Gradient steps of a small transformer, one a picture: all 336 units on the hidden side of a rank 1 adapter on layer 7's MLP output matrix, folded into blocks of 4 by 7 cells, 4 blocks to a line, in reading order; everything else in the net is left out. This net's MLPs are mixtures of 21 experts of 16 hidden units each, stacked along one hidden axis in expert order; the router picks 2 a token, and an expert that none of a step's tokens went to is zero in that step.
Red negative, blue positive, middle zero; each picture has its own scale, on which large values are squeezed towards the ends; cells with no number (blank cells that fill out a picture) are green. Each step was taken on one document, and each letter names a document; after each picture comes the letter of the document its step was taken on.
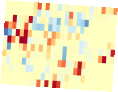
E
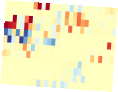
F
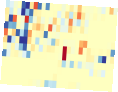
E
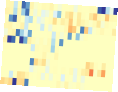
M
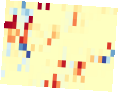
E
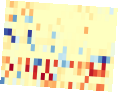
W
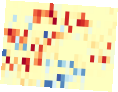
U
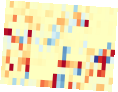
W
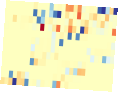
M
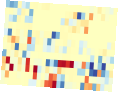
W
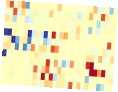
W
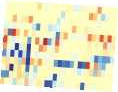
W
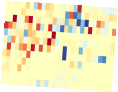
E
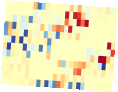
E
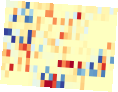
W
